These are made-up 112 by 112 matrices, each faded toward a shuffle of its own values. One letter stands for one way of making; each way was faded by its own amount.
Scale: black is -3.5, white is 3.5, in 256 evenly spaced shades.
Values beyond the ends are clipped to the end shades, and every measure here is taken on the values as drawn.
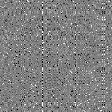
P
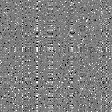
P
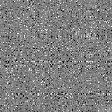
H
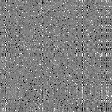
P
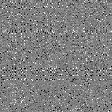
H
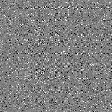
H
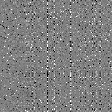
P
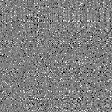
H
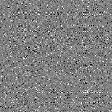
H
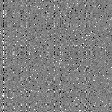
P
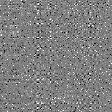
H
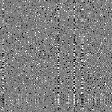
P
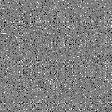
H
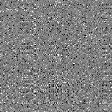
H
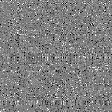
H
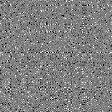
H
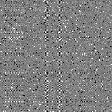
P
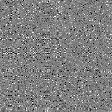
H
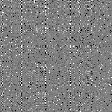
P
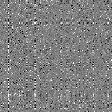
P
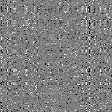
P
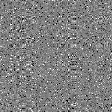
H
